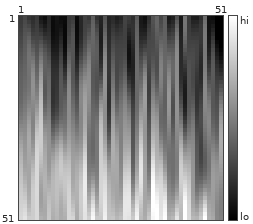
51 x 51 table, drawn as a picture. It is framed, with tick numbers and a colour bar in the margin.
Streaks run downward. The bottom left is the calmest part. On average the colour sits 50% of the way up the scale. The field climbs toward the bottom.
